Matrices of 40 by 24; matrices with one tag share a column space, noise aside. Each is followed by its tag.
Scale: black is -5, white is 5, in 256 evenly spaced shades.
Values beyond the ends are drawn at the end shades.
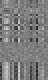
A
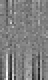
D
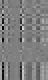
A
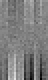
D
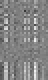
A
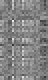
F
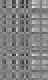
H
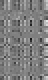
F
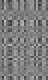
F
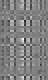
F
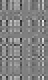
F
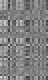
F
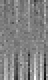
D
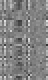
F
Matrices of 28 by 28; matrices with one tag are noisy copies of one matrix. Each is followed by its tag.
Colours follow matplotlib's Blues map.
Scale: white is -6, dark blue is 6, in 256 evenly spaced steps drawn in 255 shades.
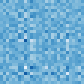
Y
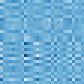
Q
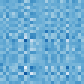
Y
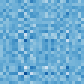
Y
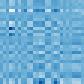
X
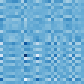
Q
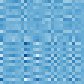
Q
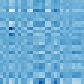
X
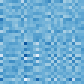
Q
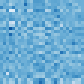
X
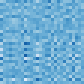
Q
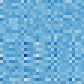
Q
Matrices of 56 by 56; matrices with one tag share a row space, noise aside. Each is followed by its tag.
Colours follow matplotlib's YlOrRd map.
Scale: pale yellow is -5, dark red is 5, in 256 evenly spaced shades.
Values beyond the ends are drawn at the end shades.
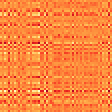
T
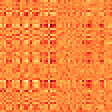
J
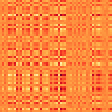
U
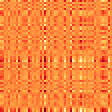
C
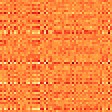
T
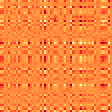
C
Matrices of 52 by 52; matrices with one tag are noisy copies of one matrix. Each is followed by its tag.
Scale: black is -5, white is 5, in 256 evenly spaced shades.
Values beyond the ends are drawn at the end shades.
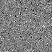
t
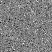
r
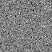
t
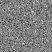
r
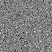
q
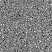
q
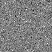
t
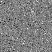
r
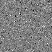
t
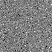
q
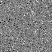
r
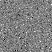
q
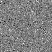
r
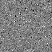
t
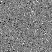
r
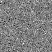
r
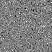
t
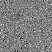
q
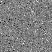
r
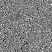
q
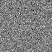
t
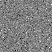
q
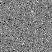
r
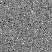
r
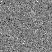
r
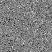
r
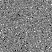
q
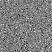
q
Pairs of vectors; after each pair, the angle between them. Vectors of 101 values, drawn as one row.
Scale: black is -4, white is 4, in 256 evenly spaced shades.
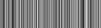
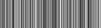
partly aligned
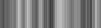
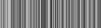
orthogonal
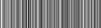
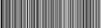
nearly opposite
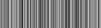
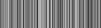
partly opposed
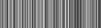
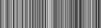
partly aligned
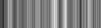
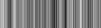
nearly opposite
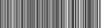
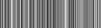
partly aligned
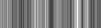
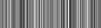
partly aligned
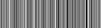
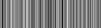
partly opposed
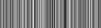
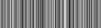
nearly opposite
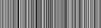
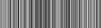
partly aligned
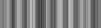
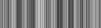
nearly opposite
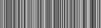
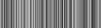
partly aligned
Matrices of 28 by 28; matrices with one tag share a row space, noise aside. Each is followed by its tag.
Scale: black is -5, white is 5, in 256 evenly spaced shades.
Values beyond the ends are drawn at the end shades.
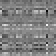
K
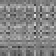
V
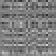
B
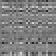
B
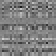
B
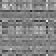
K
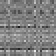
V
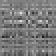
B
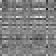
K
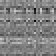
V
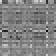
K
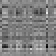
K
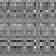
V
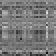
K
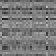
K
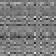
V
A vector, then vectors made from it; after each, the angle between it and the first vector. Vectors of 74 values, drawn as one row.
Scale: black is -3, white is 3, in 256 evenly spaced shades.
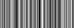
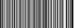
orthogonal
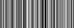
partly opposed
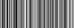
partly aligned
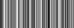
partly opposed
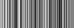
partly aligned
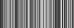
partly aligned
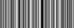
nearly opposite
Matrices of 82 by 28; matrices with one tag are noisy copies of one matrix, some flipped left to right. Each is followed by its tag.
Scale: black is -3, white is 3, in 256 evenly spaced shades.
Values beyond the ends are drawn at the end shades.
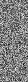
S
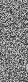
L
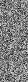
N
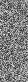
N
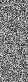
S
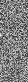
L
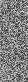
N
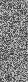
N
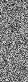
S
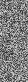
N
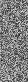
N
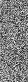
N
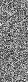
N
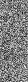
N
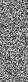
L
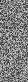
L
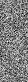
L
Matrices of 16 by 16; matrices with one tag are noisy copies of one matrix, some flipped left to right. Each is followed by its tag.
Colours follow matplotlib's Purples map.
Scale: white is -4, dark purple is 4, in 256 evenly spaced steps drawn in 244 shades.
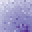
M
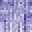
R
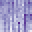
R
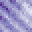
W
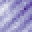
W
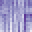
R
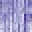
R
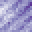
W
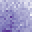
M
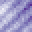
W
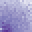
M
